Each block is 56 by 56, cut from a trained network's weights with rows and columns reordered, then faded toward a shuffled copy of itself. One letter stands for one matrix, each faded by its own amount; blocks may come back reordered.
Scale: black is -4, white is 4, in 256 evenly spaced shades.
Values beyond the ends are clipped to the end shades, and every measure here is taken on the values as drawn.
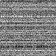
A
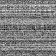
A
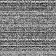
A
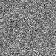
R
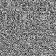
R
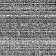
A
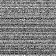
A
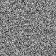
R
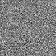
R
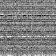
A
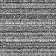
A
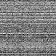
A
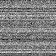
A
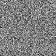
R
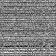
A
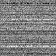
A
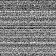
A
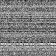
A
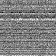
A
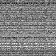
A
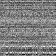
A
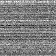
A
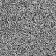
R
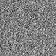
R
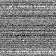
A
